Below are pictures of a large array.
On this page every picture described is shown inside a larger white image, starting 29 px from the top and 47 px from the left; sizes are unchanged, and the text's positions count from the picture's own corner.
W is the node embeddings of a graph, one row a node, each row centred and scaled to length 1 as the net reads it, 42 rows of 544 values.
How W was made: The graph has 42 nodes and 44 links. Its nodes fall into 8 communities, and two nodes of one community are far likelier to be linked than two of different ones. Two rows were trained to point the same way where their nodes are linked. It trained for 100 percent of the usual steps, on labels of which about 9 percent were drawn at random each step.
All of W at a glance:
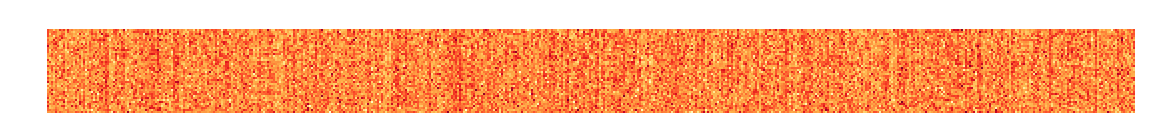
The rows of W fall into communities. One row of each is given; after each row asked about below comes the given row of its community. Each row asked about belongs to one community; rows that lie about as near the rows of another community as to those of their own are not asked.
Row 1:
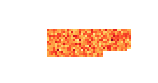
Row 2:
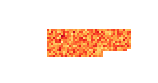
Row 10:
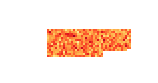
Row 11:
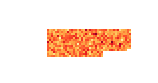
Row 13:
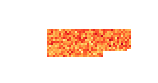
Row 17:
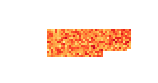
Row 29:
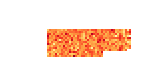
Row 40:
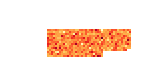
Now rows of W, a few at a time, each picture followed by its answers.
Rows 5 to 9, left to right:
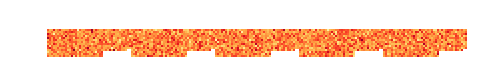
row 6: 40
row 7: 1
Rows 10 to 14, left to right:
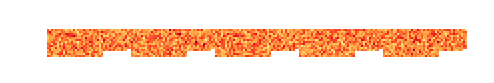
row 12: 10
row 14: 2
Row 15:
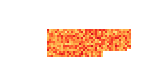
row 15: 11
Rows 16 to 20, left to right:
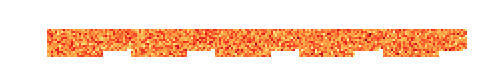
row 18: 13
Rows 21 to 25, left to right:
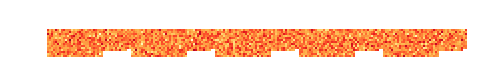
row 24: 13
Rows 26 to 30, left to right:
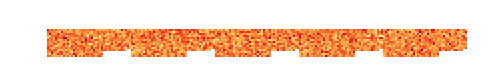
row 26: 10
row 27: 29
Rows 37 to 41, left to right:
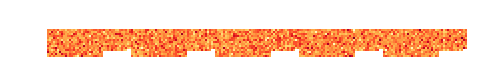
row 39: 17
